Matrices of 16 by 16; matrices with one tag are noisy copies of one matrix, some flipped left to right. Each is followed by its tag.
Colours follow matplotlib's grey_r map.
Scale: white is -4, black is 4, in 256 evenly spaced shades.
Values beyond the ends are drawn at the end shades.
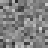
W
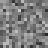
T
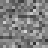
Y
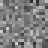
W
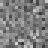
W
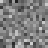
W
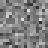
T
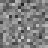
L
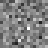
L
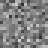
L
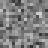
T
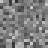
W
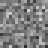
T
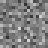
L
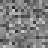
Y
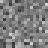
W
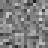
T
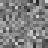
W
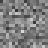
Y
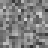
T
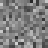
W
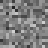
Y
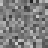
W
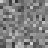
W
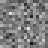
L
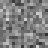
T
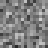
T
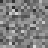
Y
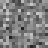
T
